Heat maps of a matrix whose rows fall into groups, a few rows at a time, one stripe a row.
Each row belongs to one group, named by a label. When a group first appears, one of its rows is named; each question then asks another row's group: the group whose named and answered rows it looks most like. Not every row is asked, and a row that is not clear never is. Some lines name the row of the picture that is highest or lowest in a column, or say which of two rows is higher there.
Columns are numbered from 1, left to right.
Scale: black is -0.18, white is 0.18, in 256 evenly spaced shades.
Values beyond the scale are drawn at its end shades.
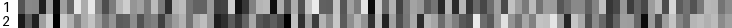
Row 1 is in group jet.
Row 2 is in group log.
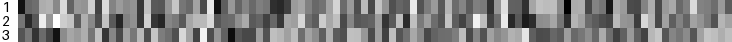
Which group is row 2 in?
log
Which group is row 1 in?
log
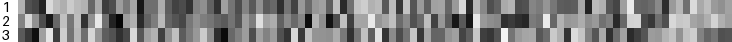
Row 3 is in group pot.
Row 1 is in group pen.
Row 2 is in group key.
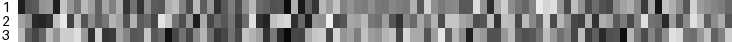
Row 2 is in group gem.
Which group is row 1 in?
log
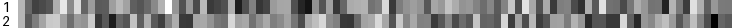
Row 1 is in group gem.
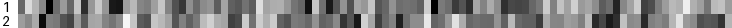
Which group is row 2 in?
key
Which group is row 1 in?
key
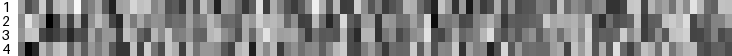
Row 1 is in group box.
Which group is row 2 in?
key
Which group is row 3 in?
key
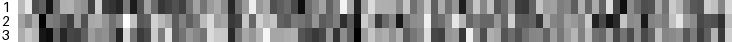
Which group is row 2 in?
key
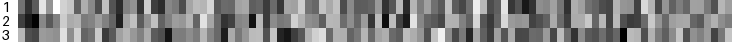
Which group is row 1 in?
log
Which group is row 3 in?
box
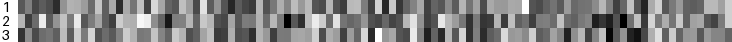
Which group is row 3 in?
jet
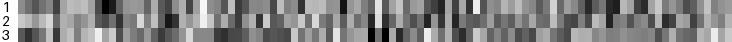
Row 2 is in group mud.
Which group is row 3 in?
log
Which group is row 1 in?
jet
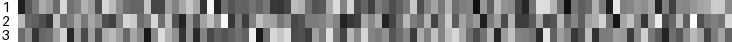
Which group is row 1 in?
log
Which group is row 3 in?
gem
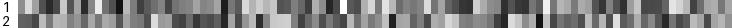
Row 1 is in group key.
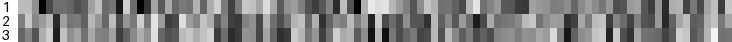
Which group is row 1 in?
key
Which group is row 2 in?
mud
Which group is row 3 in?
mud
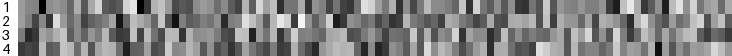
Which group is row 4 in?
log
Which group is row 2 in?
gem
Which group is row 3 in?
pot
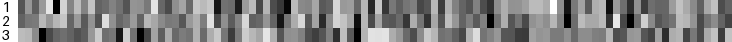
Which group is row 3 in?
key
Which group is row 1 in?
mud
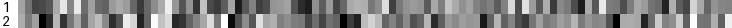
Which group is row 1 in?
gem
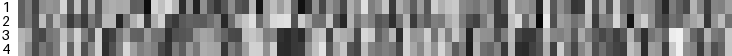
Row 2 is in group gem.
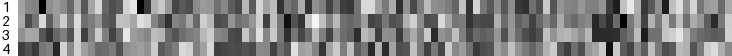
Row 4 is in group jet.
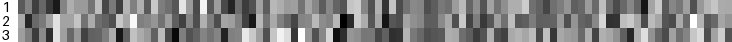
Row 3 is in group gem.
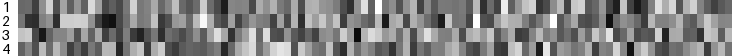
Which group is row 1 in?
pot
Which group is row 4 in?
gem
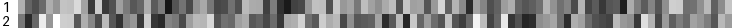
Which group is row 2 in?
log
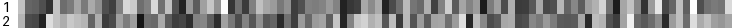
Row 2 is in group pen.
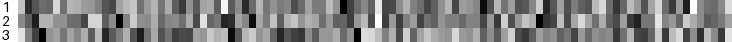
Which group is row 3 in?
pen
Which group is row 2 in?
pot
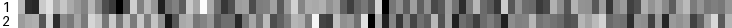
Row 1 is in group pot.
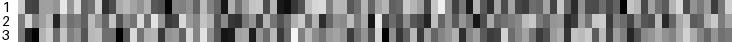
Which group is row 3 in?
pot
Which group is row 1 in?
box
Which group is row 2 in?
mud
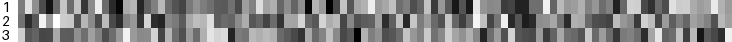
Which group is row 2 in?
log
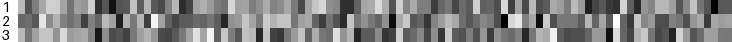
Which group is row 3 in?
mud
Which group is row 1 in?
pot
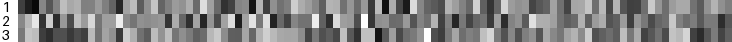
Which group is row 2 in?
mud
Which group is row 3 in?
key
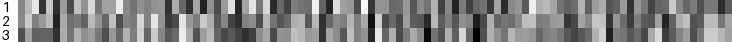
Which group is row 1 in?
mud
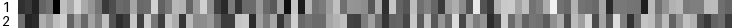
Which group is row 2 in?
pot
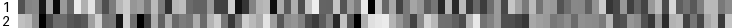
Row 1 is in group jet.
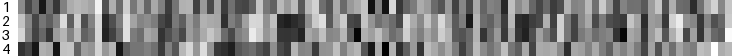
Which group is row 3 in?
box
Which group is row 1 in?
jet
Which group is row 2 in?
box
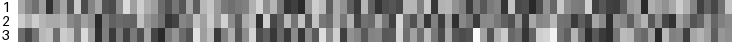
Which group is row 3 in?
log
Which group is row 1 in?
box
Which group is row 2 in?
mud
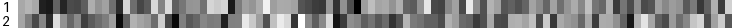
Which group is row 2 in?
gem
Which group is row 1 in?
key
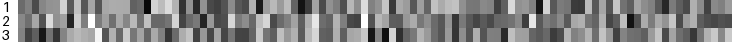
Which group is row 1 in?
gem
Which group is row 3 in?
jet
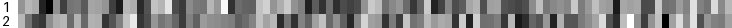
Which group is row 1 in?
key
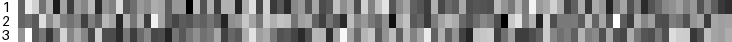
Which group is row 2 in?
gem
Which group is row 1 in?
mud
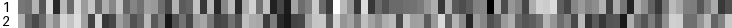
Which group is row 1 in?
mud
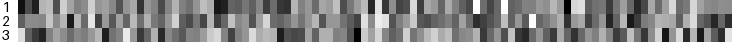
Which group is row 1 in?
log
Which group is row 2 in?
pot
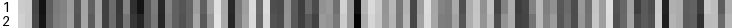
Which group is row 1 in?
pen
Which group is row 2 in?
pen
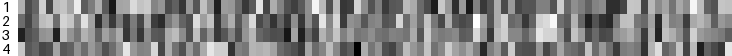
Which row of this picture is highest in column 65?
4
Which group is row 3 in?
log
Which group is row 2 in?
log
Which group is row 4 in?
box
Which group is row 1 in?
box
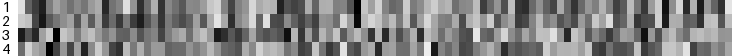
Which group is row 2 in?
pen
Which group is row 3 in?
log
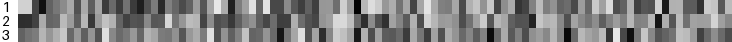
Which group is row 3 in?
mud
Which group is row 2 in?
log
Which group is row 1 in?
pen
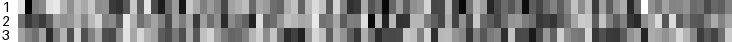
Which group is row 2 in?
jet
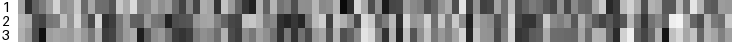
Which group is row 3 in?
pen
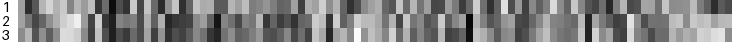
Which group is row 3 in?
pen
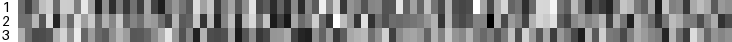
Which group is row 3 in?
gem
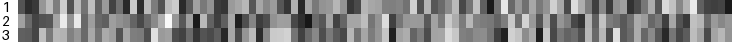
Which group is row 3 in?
gem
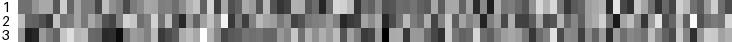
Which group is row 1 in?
mud
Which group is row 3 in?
jet
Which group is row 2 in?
box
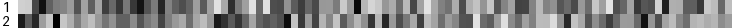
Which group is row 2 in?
log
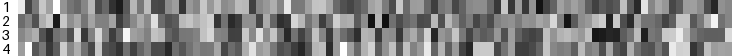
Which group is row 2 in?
mud
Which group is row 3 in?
key
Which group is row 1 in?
pot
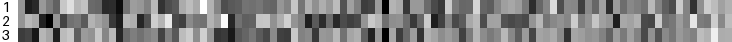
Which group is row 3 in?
log
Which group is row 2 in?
key
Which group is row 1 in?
jet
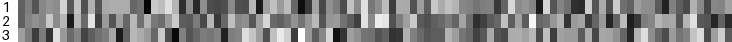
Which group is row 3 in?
gem
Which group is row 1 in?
gem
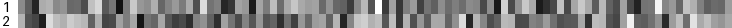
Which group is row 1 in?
pot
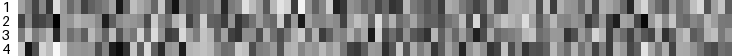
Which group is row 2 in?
jet
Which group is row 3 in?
mud
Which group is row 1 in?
gem
